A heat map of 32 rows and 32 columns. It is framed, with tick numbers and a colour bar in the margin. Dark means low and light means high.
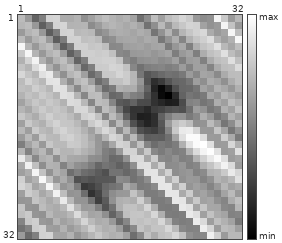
The centre is the ninth with the lowest average. No overall slope runs across the table. Two dips sink into the field. Neither half mirrors the other. The grain runs diagonally down to the right.
